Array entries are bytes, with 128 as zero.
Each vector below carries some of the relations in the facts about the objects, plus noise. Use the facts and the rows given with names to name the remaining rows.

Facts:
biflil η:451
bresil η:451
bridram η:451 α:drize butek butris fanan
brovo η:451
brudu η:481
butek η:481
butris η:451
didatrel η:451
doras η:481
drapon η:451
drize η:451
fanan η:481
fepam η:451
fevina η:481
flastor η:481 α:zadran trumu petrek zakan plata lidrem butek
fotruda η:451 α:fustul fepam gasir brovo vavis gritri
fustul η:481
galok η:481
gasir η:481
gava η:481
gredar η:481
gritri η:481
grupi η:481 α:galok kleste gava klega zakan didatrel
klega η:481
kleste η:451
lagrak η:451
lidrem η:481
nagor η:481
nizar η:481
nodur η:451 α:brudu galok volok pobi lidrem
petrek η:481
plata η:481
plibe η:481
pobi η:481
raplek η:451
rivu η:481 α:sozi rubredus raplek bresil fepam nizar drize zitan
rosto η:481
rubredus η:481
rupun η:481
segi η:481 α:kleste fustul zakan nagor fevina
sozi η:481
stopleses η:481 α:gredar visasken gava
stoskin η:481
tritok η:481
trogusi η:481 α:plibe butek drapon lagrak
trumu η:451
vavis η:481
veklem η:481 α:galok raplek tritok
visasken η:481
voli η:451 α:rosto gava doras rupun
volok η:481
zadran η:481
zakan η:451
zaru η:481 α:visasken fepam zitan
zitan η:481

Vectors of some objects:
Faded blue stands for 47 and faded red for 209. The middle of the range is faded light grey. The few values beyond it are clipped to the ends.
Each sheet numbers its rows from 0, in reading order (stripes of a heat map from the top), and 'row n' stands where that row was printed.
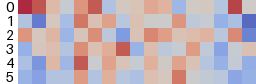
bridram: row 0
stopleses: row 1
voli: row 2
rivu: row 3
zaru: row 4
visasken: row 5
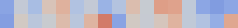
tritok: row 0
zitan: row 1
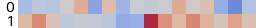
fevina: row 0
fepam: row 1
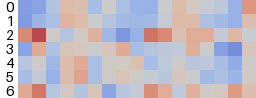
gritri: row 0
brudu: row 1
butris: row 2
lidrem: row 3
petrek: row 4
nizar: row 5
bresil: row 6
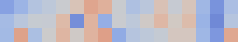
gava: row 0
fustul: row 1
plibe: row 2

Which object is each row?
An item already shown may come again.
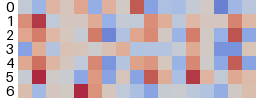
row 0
segi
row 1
drize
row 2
nodur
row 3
lidrem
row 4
nodur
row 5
raplek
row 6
trogusi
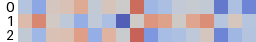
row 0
grupi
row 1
kleste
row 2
segi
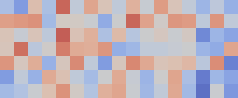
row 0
zaru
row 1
fotruda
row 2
flastor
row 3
butek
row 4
voli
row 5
galok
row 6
veklem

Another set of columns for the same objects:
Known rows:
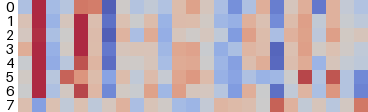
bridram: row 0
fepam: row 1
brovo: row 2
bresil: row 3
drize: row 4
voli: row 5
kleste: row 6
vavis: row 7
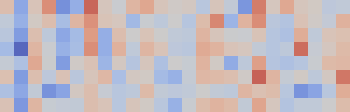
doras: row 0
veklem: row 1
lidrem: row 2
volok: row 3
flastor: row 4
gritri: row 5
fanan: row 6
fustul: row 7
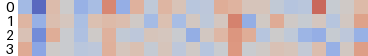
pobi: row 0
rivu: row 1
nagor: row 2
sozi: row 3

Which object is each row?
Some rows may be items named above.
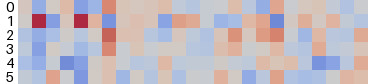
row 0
gava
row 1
raplek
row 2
tritok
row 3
galok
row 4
fanan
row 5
flastor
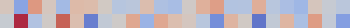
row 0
segi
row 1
zakan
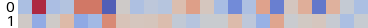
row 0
bridram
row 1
gava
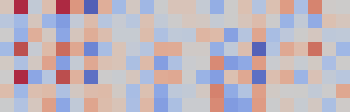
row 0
fotruda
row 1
butek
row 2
grupi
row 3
nodur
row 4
stopleses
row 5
drize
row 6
zaru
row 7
stopleses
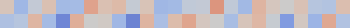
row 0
visasken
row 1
trogusi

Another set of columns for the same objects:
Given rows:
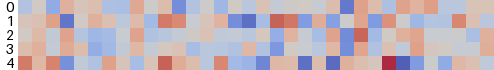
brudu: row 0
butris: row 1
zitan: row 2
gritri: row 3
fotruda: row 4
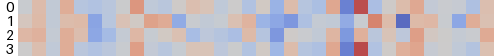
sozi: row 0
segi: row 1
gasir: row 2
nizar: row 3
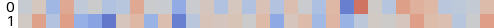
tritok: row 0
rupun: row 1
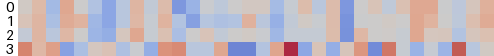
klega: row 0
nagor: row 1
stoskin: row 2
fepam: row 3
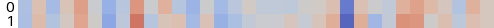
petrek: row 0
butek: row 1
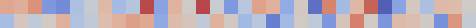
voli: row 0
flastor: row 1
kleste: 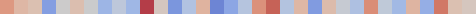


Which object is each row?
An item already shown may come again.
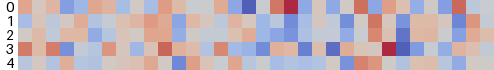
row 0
raplek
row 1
flastor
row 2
segi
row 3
fotruda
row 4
veklem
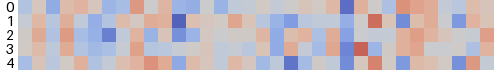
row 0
lidrem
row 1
grupi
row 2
gava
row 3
zitan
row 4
flastor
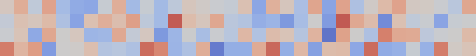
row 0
visasken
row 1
rivu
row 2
galok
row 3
brovo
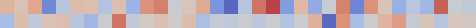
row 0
drize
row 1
fanan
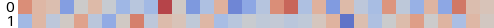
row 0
kleste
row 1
plibe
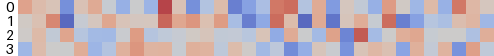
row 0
zakan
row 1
bridram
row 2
zitan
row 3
trogusi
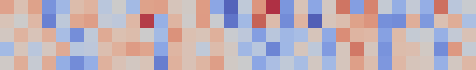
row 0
bresil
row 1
nodur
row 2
zaru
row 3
flastor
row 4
stopleses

